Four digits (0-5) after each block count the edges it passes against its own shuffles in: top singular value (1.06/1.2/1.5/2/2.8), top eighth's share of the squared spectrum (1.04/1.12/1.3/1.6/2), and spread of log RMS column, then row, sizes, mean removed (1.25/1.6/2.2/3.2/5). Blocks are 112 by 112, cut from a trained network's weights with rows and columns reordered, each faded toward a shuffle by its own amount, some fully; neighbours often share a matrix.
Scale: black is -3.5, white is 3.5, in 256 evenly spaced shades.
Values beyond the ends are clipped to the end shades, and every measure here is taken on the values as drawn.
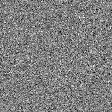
2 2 0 0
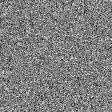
0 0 0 0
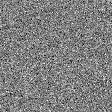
0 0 0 0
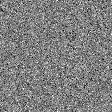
1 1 0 0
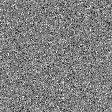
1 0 0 0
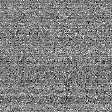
3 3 2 2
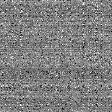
3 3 3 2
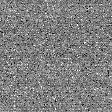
2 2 1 1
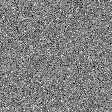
0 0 0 0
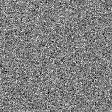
2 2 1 0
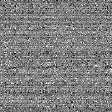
4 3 3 2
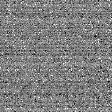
3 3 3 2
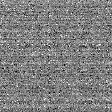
3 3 2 1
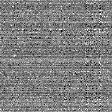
4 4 3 2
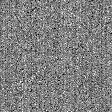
2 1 0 0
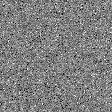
0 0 0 0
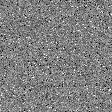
0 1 0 0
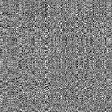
4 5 3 3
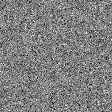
0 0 0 0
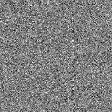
3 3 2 1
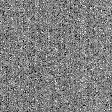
2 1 0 0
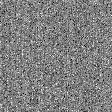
2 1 0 0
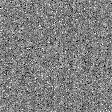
1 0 0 0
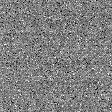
1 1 0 0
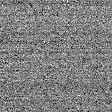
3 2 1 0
